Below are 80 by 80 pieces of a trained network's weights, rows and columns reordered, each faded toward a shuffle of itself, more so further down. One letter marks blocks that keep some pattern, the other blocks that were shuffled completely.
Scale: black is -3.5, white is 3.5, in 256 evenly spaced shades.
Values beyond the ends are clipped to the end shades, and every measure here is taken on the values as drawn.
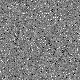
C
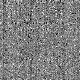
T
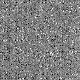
T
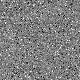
C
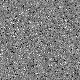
C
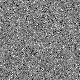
C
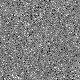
C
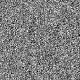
T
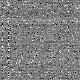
T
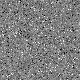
C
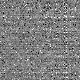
T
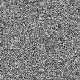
T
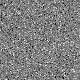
C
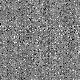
T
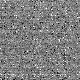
T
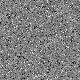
C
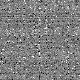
T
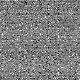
T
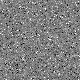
C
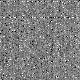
T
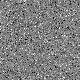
C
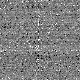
T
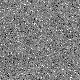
C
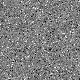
C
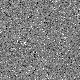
C
